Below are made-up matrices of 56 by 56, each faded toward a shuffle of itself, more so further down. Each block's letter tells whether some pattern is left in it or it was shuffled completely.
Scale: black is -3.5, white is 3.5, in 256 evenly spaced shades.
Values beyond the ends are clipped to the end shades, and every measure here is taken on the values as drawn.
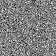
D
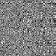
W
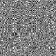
W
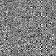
W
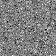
D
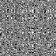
W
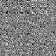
W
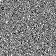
D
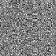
W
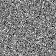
D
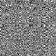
W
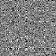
W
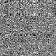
W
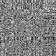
W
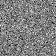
D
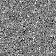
D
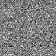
W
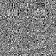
W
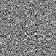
W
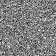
D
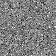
D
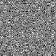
W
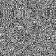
W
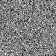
D
